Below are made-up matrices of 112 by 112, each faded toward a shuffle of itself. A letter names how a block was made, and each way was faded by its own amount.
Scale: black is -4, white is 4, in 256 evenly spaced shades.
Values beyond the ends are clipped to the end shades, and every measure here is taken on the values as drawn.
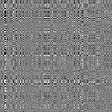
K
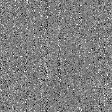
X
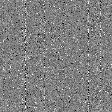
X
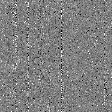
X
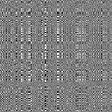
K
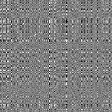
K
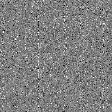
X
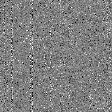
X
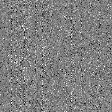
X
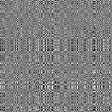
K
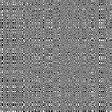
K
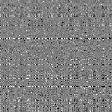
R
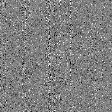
X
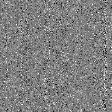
X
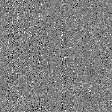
X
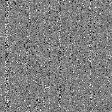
X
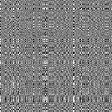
K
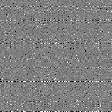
R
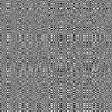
K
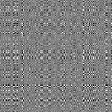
K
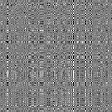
K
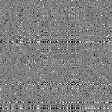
R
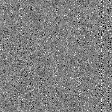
X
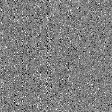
X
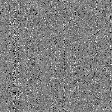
X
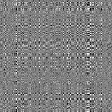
K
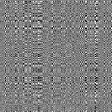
K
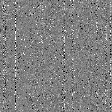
X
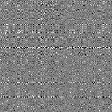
R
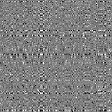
R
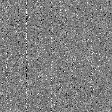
X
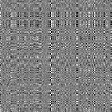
K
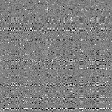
R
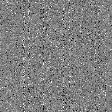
X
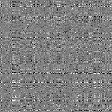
R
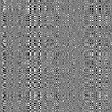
K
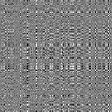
K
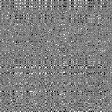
R
